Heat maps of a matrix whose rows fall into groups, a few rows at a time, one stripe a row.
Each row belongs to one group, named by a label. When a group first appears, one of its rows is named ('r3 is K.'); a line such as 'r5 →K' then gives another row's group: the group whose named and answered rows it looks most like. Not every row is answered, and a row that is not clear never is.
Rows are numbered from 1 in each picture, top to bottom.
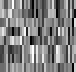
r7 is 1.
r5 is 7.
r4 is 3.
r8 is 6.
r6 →1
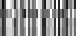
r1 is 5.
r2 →5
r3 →5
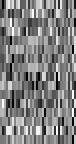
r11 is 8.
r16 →6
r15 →5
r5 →1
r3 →7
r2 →1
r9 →3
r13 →8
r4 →5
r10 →7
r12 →3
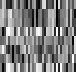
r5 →6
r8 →5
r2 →7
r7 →8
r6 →3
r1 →3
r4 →5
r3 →7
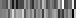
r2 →6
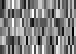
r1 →5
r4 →6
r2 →1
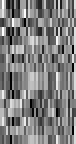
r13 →7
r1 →3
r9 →1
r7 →8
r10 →1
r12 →7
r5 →1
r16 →1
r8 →6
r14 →3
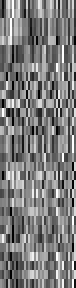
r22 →1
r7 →8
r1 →5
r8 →1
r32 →8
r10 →8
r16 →8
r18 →8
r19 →6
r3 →7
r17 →8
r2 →5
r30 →8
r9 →8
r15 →7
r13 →3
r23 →6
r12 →5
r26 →8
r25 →8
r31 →1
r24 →1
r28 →6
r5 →7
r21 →6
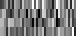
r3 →7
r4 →8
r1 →1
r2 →3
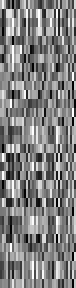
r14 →6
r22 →5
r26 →1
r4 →5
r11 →3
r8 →7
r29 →6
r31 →1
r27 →3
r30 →1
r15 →1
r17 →5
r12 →7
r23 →3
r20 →3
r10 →6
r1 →3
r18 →3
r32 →6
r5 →8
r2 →5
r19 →1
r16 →1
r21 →5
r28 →7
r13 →8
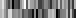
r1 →3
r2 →7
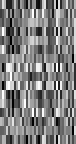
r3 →1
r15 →6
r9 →7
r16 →3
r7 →6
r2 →1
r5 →1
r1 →3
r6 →3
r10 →5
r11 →3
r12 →3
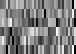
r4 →1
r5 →3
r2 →8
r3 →7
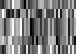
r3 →7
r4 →7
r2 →3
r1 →5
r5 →7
